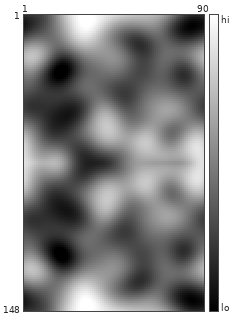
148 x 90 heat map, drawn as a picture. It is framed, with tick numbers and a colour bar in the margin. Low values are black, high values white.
Grain: smooth. Mirror symmetry: top to bottom. Slope: none.
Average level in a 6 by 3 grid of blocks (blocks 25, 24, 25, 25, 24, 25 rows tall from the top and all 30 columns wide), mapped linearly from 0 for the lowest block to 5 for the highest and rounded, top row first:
3 4 1
0 2 2
2 4 5
2 4 5
0 2 2
3 4 1
